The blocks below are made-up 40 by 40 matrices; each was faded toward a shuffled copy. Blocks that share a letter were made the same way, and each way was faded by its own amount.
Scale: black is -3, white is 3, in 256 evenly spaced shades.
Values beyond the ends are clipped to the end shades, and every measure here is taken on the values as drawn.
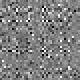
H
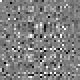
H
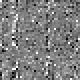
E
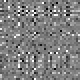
H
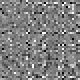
H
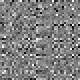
H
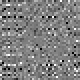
H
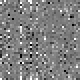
E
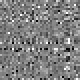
H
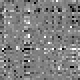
H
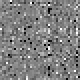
E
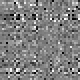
H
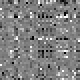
H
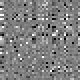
H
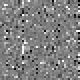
E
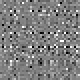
H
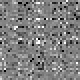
H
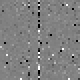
E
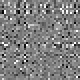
H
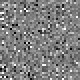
E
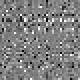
H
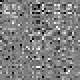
H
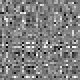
H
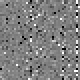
E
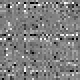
H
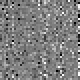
E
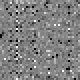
E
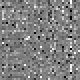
E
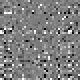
H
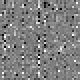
E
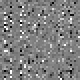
E
